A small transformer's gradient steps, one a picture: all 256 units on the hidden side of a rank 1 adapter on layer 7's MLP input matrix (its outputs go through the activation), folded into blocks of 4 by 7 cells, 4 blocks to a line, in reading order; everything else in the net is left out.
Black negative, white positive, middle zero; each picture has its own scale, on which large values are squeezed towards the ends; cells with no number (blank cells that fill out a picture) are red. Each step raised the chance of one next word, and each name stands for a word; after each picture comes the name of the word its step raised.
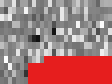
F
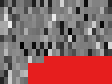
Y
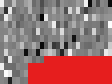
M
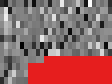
Y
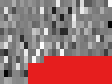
M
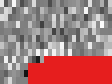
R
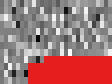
R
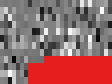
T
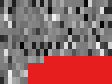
Y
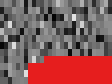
R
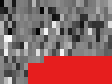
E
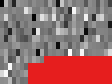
R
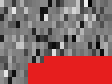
M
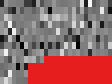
Y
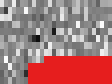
F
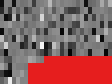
M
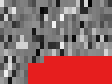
M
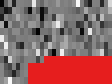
E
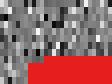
E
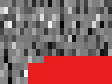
F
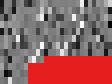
M
